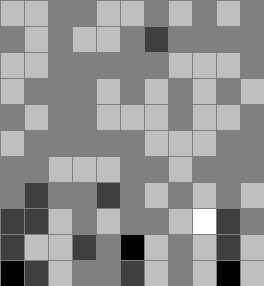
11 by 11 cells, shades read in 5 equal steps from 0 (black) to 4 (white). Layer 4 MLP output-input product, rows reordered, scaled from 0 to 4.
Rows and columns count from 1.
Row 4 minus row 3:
0 -1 0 0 1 0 1 -1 0 -1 1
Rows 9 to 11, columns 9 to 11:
4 1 2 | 3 1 3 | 3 0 3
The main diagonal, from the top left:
3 3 2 2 3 2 2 2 4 1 3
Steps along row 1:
same down same up same down up down up down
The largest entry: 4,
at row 9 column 9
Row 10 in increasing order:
0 1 1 1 2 2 3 3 3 3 3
